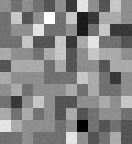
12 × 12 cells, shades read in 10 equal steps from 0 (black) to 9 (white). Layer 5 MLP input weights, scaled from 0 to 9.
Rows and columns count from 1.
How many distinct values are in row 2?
8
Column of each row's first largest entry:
8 5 4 9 6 2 8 2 4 1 1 7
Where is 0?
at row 11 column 8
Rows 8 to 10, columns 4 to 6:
5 5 5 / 7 5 3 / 4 5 3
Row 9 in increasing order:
2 3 3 4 5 5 5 5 5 6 7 7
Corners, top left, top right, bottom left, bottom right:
5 5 4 3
